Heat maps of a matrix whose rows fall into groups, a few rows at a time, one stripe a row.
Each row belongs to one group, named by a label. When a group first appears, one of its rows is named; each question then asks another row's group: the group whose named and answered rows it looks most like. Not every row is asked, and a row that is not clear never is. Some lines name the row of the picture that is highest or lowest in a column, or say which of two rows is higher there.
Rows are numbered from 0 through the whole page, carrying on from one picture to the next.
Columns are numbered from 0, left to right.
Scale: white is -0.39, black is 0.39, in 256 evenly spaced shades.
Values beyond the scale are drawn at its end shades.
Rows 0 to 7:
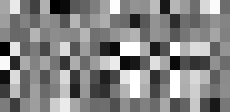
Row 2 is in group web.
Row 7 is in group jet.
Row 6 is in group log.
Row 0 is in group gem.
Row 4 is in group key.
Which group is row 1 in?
key
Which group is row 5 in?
log
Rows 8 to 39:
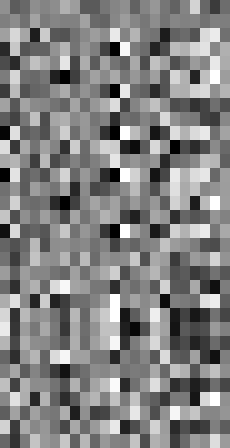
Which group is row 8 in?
jet
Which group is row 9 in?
web
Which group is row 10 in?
gem
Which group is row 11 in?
log
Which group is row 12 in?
web
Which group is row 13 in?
gem
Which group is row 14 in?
log
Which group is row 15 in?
key
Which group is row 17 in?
log
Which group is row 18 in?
key
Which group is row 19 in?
gem
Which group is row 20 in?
log
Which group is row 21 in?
log
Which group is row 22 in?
gem
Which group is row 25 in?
jet
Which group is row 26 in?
web
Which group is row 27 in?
key
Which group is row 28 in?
jet
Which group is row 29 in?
gem
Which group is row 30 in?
key
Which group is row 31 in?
key
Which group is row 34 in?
gem
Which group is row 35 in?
key
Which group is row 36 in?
gem
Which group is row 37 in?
log
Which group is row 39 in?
web
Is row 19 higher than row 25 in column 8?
Yes
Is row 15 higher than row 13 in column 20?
Yes
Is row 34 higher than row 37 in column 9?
No
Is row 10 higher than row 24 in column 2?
No
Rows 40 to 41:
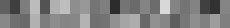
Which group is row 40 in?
jet
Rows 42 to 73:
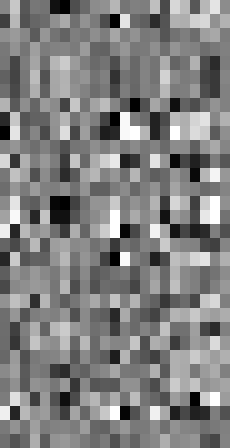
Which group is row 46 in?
jet
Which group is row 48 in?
jet
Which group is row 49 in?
key
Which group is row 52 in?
gem
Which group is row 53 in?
key
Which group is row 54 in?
gem
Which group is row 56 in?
gem
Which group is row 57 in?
gem
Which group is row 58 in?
key
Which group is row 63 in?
gem
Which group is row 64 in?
log
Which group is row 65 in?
jet
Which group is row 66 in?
web
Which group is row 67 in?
log
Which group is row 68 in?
gem
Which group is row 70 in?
gem
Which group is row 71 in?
key
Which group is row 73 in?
jet
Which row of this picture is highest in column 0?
51
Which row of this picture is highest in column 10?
51
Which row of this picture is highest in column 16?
57
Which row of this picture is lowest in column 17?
51
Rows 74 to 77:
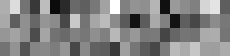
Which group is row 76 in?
gem
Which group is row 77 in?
log
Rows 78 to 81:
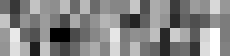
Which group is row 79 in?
key
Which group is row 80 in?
gem
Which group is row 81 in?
gem
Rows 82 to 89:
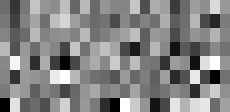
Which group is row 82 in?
web
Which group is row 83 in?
jet
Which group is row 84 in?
web
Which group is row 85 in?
key
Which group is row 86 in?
gem
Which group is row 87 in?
jet
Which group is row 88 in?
gem
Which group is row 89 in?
log
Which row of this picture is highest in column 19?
86
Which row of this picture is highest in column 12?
85
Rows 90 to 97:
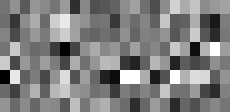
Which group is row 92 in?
jet
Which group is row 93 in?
gem
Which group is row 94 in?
key
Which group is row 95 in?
log
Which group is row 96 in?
jet
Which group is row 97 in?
key
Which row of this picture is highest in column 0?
95
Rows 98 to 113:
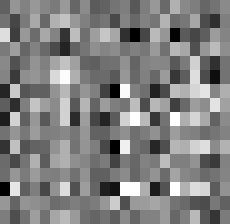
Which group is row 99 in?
jet
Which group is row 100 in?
key
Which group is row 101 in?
gem
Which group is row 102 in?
jet
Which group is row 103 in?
jet
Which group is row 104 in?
log
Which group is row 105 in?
web
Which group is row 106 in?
log
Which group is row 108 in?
log
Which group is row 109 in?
jet
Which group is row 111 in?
log
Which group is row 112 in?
key
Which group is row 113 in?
jet
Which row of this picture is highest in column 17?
100
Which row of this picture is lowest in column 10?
100
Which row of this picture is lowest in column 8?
105
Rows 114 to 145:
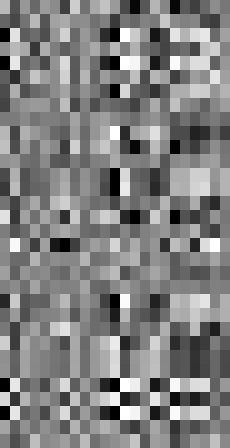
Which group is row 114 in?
key
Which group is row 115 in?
jet
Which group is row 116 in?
log
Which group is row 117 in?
gem
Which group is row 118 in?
log
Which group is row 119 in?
web
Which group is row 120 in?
log
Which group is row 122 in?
key
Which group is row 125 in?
gem
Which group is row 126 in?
log
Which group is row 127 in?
log
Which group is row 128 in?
jet
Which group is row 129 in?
key
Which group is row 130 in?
jet
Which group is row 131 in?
gem
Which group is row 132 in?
web
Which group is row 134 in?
web
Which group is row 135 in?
log
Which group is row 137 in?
jet
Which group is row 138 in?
key
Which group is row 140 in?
key
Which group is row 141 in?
log
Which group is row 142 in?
key
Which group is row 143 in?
log
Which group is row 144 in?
key
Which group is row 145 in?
web
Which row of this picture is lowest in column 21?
131
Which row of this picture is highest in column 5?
131
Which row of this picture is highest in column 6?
131
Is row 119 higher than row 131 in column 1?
Yes
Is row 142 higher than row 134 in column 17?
Yes
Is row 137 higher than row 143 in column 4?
No
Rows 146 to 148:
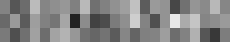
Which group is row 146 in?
web
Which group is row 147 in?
log
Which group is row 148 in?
jet
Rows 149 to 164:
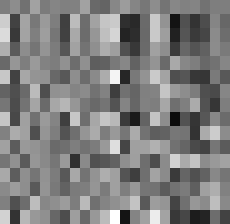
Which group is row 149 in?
web
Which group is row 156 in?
jet
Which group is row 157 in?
key
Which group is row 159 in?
key
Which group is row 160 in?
log
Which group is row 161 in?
key
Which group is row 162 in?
gem
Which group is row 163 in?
web
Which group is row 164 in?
key
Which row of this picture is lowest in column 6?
156
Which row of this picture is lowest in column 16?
155
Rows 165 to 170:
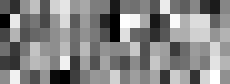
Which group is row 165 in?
jet
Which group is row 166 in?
log
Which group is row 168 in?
web
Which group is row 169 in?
web
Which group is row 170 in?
gem
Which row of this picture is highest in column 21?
165
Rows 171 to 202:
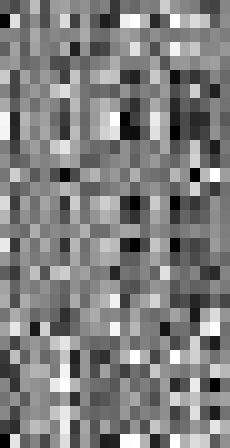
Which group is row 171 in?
jet
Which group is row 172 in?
log
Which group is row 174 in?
log
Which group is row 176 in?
key
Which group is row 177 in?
jet
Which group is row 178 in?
key
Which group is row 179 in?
key
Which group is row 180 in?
key
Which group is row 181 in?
jet
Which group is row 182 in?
jet
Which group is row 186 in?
key
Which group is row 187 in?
web
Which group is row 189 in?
key
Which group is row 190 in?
jet
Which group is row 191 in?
key
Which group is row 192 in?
key
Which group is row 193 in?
gem
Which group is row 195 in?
jet
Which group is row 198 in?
jet
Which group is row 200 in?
jet
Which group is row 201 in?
web
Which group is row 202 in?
log
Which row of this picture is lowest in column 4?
194
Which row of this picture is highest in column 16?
194
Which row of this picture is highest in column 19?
183
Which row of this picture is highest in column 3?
194
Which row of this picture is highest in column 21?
198
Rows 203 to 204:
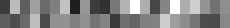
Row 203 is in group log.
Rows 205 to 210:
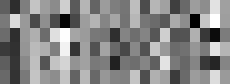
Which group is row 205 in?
web
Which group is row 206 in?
gem
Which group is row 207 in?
jet
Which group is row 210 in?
web
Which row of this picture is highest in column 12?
208
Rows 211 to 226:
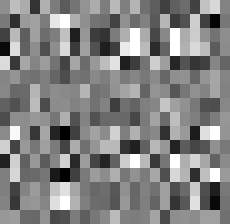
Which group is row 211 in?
gem
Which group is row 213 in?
log
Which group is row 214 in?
log
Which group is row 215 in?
key
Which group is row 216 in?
gem
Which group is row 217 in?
web
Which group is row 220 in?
gem
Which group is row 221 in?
key
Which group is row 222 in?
log
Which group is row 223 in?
gem
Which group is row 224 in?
jet
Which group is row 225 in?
jet
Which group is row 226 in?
gem
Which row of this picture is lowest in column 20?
220
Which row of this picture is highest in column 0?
214
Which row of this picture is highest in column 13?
221
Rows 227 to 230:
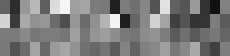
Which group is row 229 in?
key
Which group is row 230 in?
jet
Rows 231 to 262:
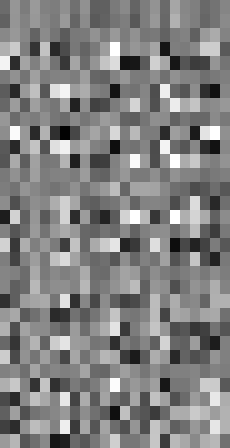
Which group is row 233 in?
gem
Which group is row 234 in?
gem
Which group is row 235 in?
key
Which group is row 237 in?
jet
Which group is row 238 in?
log
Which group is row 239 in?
key
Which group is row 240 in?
gem
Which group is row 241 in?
jet
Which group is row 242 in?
log
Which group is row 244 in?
key
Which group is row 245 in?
jet
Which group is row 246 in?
log
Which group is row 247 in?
jet
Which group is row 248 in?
key
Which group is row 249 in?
jet
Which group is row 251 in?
web
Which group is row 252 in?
web
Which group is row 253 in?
gem
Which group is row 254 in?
key
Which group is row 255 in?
jet
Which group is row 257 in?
web
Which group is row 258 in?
gem
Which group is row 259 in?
web
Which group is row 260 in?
log
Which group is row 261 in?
web
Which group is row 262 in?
gem
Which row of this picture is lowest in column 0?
235
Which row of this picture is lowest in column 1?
240
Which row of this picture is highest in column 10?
246
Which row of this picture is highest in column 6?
240
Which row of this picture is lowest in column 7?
248
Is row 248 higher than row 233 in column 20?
Yes
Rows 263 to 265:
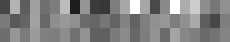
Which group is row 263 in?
log
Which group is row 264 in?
jet
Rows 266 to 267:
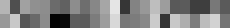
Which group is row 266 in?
key
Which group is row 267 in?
gem
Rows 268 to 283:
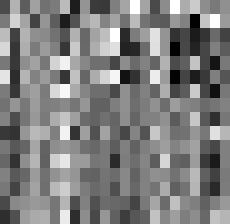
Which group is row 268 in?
log
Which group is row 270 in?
key
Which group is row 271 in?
key
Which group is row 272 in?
jet
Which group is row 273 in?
key
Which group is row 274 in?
jet
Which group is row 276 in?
jet
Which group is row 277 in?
web
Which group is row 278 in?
jet
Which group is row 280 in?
jet
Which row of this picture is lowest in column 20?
269
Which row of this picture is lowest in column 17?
268
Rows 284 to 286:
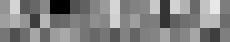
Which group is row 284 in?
gem
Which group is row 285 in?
gem
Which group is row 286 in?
jet
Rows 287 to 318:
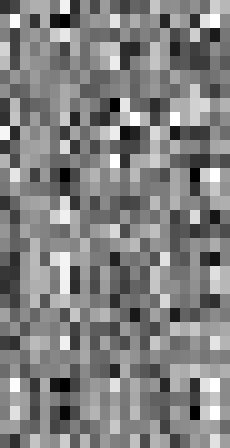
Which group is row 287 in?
web
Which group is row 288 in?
gem
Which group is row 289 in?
jet
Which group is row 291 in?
key
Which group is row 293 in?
jet
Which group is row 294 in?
log
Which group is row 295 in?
log
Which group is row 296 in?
key
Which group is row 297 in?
web
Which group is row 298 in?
key
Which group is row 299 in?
gem
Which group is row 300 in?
gem
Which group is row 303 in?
key
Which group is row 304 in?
web
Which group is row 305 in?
jet
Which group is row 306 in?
web
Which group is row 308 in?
jet
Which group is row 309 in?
key
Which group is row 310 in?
log
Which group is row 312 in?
web
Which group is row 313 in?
log
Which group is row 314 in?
gem
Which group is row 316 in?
gem
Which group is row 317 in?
gem
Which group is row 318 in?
web
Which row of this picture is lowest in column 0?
296
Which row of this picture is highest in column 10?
295
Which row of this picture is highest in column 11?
294
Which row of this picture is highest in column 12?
296
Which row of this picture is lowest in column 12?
294
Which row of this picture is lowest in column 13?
295
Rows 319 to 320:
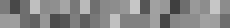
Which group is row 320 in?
gem
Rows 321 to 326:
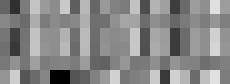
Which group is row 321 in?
web
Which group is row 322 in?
web
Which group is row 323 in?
web
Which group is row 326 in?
gem
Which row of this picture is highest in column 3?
326
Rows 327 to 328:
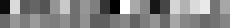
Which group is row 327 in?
log
